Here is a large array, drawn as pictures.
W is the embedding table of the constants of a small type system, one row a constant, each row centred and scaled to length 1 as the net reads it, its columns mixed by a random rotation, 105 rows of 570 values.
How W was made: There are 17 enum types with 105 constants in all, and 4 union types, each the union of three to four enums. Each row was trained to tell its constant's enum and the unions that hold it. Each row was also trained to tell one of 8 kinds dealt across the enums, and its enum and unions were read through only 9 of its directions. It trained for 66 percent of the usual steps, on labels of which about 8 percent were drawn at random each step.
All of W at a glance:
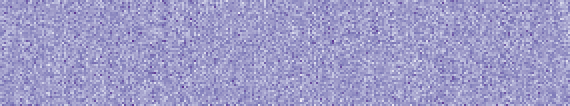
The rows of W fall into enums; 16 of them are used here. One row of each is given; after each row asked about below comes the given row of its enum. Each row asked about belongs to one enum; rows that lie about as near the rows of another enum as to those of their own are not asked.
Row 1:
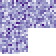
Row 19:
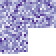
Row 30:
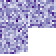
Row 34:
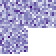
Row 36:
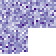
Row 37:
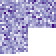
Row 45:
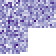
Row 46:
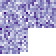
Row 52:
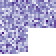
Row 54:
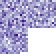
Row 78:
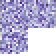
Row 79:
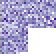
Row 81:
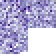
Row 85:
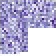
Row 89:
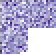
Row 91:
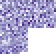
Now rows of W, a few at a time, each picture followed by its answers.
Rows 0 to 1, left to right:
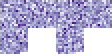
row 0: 85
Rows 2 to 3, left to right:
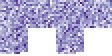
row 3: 1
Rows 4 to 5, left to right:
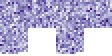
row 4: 45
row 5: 36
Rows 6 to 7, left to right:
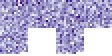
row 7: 89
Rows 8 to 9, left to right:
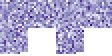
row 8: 78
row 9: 52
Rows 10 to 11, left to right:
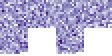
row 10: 85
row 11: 45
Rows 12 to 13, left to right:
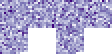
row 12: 37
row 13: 37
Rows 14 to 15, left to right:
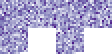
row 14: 34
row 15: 52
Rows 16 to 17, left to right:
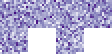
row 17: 46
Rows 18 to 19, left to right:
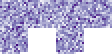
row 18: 1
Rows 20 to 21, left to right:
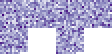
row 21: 89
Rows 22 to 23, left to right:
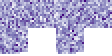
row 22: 19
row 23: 19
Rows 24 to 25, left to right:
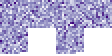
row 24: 54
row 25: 1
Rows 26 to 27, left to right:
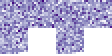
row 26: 37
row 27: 1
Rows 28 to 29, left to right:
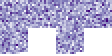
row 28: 45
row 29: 36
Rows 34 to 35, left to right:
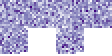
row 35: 36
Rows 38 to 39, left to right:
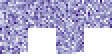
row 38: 46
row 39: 85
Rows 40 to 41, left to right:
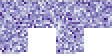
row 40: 1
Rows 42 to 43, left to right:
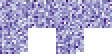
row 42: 46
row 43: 89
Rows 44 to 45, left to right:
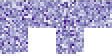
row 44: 19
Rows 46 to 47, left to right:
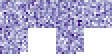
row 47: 54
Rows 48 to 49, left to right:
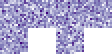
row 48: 85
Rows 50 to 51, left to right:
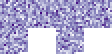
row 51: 36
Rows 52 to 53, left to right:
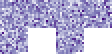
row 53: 19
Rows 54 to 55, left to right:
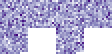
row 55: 81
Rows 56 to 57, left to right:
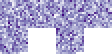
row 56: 19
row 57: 81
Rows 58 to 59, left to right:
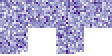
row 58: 79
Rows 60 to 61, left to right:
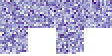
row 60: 78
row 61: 78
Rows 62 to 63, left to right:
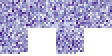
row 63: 79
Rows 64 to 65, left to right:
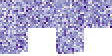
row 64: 79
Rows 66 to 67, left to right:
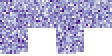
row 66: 85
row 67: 1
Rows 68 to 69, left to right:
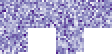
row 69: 46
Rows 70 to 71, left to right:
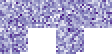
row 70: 79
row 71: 52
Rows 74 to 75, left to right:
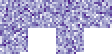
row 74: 34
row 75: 37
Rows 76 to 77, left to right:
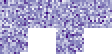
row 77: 79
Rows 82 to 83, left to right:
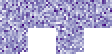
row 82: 91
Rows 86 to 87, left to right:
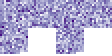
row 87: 52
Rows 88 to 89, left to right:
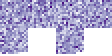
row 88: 45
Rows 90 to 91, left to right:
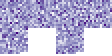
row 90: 78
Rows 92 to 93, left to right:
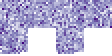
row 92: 81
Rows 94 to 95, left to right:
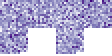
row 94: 79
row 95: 91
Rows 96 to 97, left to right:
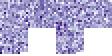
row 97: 81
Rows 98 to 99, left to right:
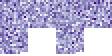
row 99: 37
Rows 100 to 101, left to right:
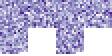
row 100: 34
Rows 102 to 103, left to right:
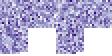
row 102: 19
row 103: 89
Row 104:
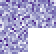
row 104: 52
